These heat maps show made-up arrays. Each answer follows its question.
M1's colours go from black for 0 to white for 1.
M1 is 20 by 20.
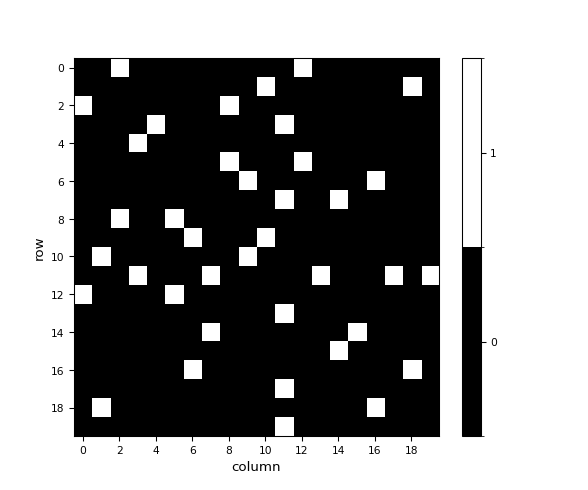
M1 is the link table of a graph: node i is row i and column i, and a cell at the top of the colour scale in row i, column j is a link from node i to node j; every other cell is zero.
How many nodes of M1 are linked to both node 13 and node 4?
0
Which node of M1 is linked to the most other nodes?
node 11
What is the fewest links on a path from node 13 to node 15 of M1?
4
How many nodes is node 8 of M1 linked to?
2
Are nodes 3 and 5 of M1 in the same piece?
no
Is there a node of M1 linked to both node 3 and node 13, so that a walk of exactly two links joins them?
yes
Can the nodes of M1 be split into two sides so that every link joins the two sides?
no
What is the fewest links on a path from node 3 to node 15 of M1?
4
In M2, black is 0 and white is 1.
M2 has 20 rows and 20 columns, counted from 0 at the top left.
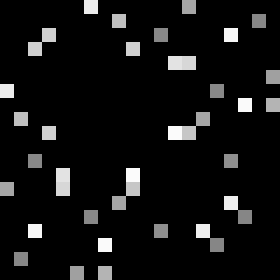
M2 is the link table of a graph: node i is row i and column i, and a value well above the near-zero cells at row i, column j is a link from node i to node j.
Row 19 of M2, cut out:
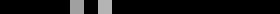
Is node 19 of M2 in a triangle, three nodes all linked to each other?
no
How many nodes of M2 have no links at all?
1
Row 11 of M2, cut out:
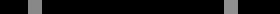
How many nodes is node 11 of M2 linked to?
2
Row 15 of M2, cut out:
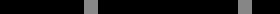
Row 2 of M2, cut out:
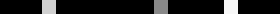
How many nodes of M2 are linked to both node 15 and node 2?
0
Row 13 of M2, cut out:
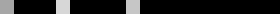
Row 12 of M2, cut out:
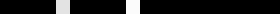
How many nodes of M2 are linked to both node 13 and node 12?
2
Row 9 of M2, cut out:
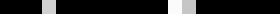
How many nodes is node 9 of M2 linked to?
3
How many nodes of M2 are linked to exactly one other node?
2
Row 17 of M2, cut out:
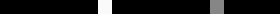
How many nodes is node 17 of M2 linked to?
2
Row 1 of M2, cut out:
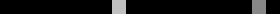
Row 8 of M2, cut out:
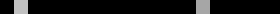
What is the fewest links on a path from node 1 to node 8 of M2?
1
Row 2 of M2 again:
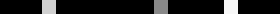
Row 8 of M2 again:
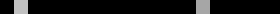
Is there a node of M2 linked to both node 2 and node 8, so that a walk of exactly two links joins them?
no
